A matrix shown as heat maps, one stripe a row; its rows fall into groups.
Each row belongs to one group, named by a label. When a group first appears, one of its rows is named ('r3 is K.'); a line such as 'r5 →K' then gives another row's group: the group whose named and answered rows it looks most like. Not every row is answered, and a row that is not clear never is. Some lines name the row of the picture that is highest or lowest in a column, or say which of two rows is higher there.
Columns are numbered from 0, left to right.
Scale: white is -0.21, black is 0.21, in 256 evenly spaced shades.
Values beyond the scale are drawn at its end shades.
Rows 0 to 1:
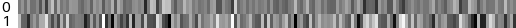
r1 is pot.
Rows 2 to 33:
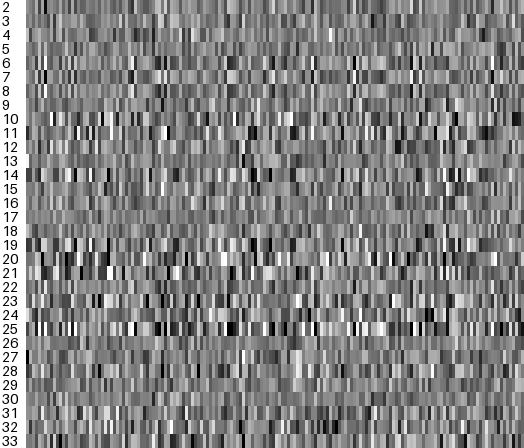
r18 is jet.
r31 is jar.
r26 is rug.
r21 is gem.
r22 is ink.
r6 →ink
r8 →ink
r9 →jet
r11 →gem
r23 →jet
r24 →jet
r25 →ink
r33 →pot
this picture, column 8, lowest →10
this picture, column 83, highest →27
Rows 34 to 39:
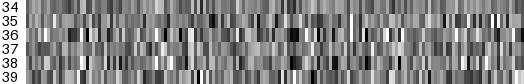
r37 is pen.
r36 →rug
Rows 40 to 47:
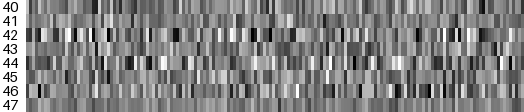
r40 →pot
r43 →jar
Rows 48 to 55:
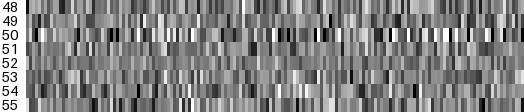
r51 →gem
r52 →jet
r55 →pot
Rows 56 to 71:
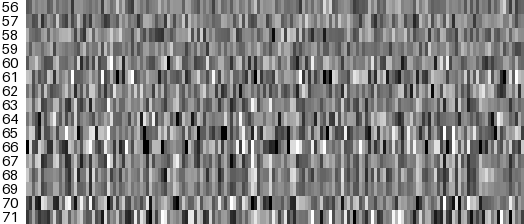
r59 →rug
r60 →gem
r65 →jar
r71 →pen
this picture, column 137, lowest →66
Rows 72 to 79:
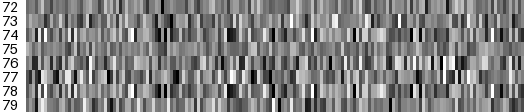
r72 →jet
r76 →pot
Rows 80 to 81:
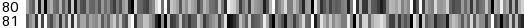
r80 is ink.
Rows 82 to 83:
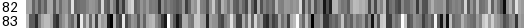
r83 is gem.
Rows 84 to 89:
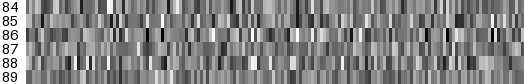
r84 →gem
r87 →jar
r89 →rug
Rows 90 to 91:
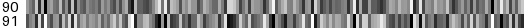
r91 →ink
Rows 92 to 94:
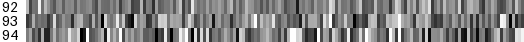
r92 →pot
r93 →pen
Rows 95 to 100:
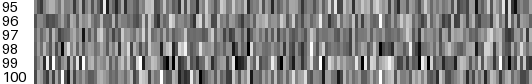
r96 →pen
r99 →ink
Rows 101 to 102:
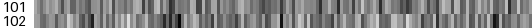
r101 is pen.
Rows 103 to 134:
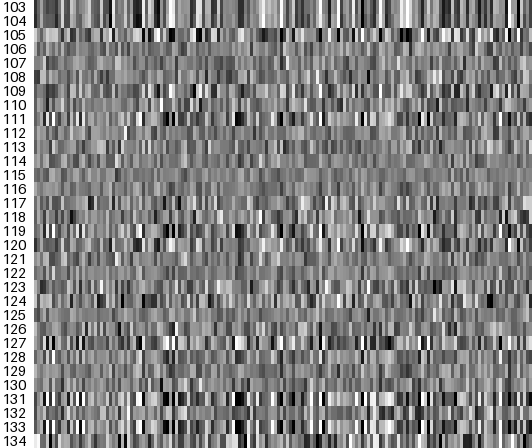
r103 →pen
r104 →pen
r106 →pot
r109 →pen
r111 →ink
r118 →jet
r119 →ink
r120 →pen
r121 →gem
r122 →ink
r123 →jet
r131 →ink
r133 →ink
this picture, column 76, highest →105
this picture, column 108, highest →118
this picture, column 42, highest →130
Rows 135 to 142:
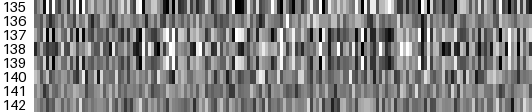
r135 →ink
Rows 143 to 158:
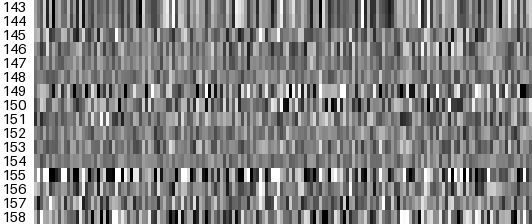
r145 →gem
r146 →pot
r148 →pen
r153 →pen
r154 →pot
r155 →gem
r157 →jar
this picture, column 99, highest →150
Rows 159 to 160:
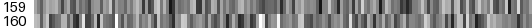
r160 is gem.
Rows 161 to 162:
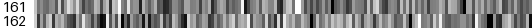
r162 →pot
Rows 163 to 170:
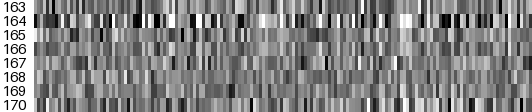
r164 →pen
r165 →jet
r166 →pen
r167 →rug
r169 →jar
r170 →pot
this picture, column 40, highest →164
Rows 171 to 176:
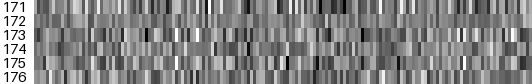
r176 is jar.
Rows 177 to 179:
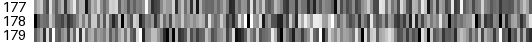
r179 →ink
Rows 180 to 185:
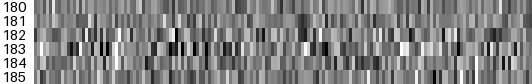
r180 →ink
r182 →gem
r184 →jar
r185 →jet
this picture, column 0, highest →182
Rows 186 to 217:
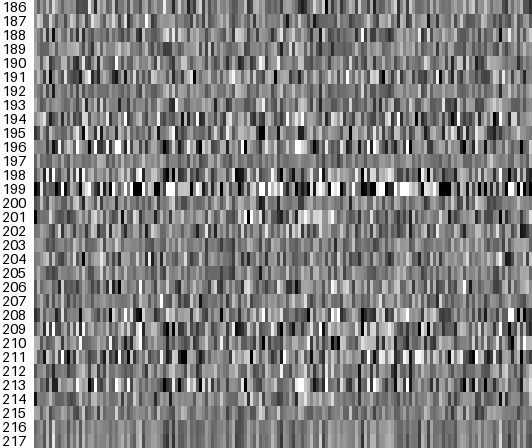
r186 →rug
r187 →jar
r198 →ink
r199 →pen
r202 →rug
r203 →jar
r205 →jar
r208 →pen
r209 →ink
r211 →pot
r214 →jet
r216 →ink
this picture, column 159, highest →210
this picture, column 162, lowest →199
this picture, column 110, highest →199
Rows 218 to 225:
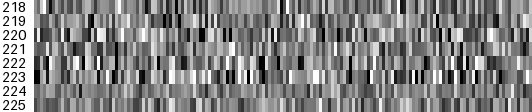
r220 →pot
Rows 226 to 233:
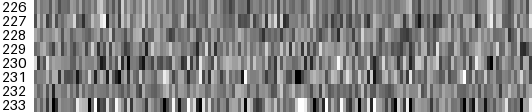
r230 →pot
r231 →rug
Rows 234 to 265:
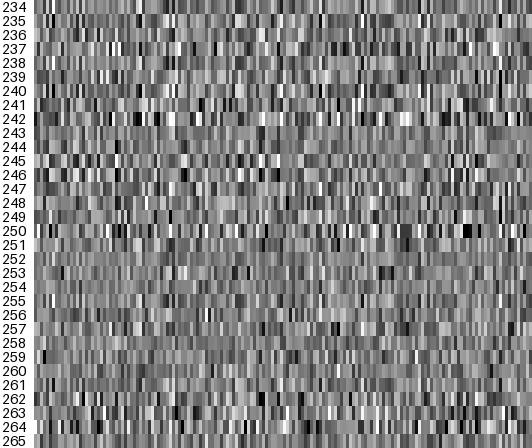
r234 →ink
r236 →gem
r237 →rug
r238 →ink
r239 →jet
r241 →pot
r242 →pen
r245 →gem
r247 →pen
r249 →jet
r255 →ink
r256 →rug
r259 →jar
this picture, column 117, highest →242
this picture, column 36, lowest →242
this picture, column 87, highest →259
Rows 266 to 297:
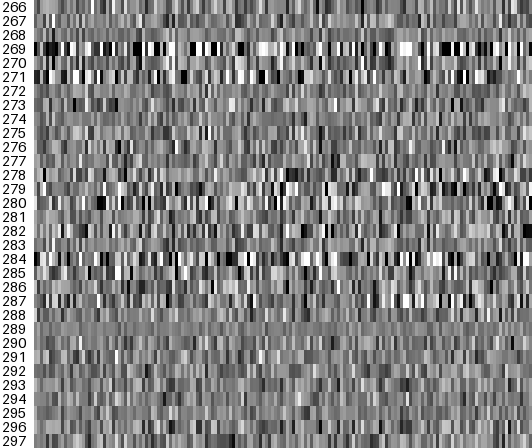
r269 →pen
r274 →pot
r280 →pot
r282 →rug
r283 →ink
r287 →pot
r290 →pen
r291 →gem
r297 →jar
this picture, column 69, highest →269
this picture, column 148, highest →269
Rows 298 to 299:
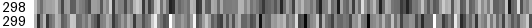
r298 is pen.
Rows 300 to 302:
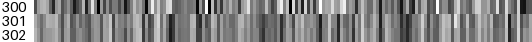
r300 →rug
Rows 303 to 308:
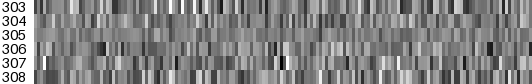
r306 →pot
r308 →pen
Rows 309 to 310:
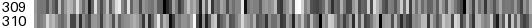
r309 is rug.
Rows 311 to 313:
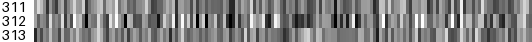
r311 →jar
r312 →jar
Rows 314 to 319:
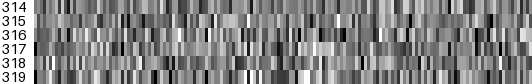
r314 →pot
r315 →pot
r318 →ink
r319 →jet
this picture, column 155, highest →317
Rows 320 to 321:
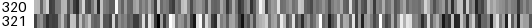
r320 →gem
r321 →pen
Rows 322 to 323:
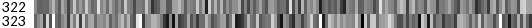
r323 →ink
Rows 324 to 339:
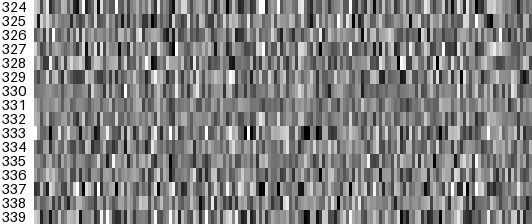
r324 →gem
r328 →jar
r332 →gem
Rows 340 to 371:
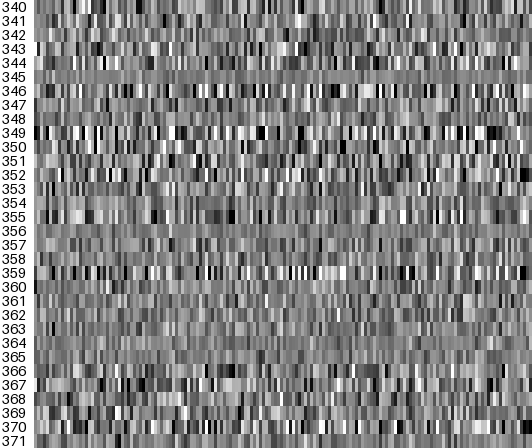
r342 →jar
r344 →jar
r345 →ink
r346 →pen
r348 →pen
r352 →rug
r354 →jar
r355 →jar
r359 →rug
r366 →jar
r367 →pot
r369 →gem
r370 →rug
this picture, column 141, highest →349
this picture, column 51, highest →370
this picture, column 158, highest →351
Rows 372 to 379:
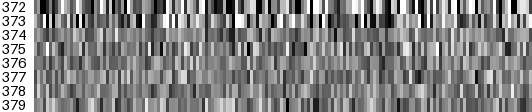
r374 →jar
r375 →pot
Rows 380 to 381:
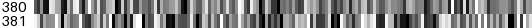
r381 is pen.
